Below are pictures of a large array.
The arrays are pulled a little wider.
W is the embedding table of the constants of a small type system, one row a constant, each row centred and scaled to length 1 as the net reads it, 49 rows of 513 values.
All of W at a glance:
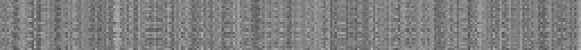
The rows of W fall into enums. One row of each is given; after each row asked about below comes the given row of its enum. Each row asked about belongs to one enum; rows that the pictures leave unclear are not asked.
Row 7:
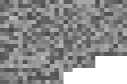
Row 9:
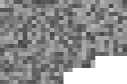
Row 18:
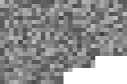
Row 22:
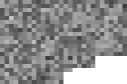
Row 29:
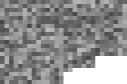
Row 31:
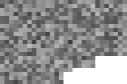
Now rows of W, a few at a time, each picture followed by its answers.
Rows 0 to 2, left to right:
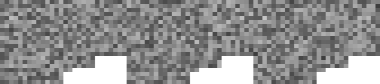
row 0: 7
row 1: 9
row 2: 22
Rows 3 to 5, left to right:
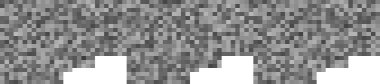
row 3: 31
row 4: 9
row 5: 31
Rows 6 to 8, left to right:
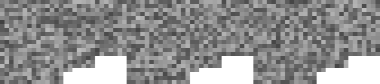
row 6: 29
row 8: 9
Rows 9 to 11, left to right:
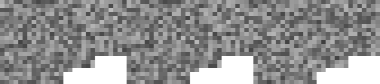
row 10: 9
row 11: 31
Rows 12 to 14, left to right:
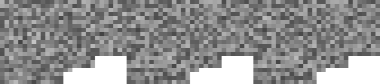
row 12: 18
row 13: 7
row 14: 7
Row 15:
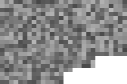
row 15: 9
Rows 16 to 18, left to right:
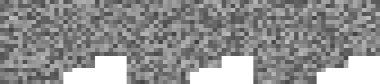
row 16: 7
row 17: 31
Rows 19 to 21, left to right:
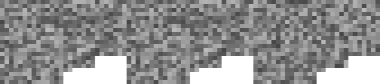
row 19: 29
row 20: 29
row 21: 9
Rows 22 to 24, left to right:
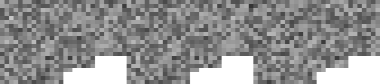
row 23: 22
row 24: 31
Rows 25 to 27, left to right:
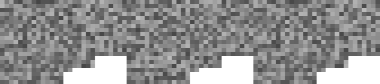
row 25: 9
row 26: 7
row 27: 9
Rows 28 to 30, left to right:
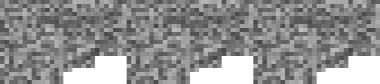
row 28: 29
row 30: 29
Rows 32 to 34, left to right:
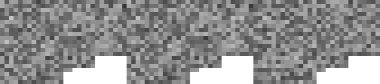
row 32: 22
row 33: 22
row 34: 7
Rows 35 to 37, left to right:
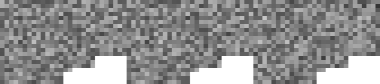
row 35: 18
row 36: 18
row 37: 22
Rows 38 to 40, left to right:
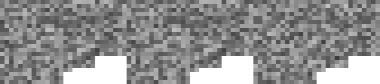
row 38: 29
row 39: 29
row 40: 31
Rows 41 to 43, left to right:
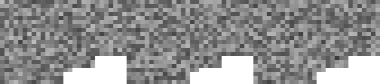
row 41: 18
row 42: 7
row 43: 31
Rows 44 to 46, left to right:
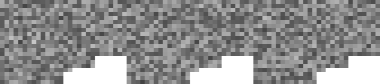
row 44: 18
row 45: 31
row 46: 7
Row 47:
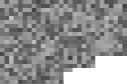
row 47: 22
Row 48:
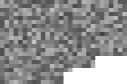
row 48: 18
